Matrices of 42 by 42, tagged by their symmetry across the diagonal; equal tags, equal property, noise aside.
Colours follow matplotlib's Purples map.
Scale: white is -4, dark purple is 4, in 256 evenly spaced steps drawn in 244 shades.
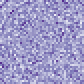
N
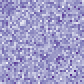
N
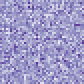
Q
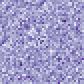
N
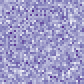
N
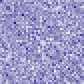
N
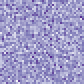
Q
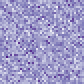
Q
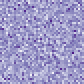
Q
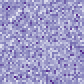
N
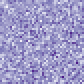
N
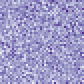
Q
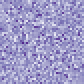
Q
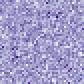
N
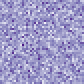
Q
